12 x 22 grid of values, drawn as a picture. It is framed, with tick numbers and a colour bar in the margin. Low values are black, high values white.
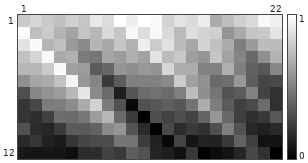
The field climbs toward the top. The bottom left is the smoothest part. Overall the values sit about 50% of the way up the scale. The grain runs diagonally down to the right.
